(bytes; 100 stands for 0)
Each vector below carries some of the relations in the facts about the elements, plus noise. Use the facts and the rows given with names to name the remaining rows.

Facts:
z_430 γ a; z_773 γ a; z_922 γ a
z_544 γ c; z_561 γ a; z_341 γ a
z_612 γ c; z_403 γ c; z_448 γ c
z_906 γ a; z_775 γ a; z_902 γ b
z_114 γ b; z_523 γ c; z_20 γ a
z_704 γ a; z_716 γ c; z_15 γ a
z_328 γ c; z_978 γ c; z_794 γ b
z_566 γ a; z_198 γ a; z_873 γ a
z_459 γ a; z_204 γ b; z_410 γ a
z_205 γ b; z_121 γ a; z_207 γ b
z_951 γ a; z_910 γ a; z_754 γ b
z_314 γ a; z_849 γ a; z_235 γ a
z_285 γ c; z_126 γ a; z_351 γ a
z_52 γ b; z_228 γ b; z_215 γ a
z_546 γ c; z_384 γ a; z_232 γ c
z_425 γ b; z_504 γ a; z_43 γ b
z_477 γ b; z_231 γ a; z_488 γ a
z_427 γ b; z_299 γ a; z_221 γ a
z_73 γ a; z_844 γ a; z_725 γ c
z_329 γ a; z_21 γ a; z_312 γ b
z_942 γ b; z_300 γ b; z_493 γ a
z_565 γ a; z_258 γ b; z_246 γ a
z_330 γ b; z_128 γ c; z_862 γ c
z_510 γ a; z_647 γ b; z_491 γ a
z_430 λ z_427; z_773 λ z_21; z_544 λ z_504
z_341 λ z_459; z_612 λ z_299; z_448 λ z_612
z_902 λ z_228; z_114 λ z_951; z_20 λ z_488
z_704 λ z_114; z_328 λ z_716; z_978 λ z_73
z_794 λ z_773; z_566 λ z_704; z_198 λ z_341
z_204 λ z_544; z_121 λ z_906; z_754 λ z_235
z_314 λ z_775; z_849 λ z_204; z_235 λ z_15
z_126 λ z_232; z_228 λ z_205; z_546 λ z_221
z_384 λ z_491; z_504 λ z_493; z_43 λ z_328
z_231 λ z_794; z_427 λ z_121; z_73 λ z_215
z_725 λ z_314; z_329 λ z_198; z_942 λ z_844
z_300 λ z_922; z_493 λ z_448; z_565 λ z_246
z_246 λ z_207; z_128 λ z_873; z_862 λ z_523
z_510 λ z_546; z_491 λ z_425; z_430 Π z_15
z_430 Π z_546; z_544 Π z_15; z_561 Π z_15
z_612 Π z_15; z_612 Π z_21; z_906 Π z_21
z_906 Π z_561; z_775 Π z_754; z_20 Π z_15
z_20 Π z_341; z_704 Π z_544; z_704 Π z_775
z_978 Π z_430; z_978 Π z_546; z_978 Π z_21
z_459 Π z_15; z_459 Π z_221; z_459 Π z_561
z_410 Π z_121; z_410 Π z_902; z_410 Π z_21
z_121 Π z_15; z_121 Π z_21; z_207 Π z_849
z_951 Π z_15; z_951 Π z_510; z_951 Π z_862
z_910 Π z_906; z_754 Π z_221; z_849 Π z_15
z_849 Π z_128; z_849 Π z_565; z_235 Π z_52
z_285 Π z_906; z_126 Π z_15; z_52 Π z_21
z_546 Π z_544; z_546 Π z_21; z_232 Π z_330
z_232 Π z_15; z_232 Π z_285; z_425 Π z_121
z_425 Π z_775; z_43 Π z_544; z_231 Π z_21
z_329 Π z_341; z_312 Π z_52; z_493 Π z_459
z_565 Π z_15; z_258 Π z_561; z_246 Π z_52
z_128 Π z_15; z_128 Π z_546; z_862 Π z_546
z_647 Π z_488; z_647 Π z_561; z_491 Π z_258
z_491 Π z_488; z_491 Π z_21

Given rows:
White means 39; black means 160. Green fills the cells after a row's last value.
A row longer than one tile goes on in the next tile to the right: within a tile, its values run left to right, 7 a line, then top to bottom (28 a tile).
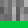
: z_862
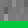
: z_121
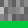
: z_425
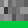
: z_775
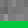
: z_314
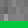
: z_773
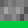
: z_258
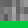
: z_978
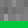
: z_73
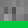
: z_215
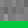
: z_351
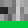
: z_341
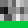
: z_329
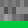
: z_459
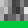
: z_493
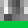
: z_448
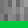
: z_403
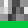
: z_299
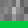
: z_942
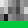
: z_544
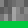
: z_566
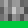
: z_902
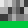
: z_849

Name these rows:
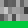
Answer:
z_312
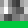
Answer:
z_612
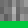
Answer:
z_128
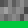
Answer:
z_647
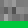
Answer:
z_15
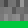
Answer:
z_491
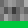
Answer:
z_951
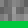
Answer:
z_384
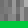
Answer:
z_546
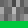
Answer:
z_43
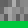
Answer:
z_285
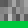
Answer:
z_232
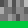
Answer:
z_207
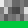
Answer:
z_504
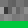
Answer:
z_704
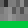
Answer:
z_910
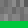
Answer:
z_561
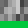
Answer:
z_330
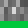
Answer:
z_754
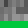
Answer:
z_231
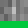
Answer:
z_725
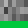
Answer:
z_221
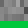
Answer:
z_114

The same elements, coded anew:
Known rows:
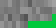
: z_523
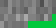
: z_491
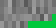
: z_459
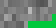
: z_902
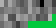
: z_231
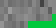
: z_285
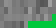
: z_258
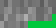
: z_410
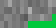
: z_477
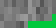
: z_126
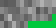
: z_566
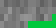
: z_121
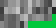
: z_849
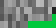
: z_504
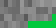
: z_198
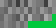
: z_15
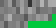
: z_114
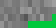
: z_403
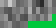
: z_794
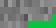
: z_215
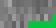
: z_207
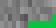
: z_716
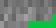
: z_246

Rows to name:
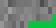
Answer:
z_546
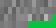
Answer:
z_488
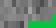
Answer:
z_43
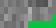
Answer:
z_52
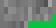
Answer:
z_330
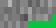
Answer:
z_205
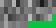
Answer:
z_21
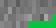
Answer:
z_906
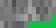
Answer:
z_20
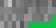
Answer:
z_425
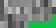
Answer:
z_544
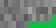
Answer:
z_384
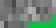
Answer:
z_329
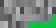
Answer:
z_493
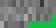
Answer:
z_978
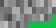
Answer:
z_448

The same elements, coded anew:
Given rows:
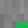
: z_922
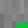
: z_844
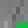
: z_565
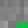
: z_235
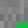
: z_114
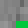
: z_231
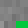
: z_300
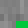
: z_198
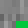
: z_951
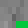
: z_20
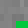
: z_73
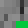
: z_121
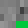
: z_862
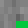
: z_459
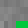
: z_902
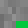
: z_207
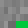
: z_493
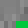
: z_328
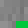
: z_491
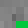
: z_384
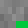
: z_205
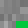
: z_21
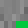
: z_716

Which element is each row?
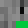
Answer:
z_906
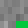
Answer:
z_704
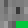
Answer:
z_849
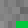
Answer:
z_43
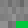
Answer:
z_312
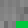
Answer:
z_725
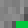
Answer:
z_448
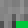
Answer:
z_299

